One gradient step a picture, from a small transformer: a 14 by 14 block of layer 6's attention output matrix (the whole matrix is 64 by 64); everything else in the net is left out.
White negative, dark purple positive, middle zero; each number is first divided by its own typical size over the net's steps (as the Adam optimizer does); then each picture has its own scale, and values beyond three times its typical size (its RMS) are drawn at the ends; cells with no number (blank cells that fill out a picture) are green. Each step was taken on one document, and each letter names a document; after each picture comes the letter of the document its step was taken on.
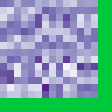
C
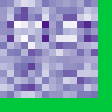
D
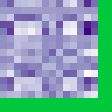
D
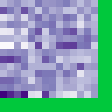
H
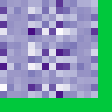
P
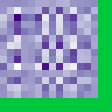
C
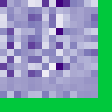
P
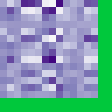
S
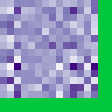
C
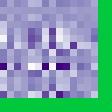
P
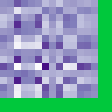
C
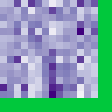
S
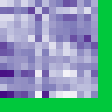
H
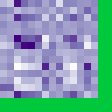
P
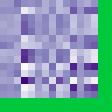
C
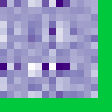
P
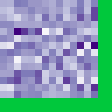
C
